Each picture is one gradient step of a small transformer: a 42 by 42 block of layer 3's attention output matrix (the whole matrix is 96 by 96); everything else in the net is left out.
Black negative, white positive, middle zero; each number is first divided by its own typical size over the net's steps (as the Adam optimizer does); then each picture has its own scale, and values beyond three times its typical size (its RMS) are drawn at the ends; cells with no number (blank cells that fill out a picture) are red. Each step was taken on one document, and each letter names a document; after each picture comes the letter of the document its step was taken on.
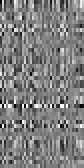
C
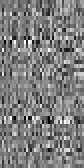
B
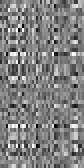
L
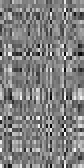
C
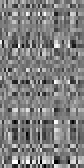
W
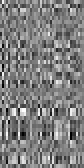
W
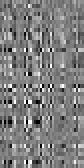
B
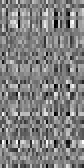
W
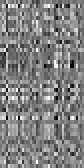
L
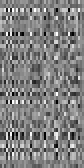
W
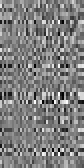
C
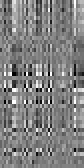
B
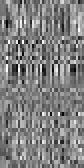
L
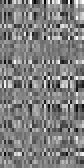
C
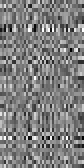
C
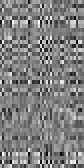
L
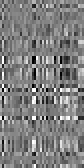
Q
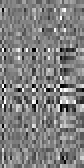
Q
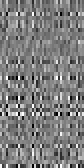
L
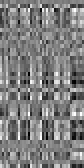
W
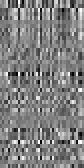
L
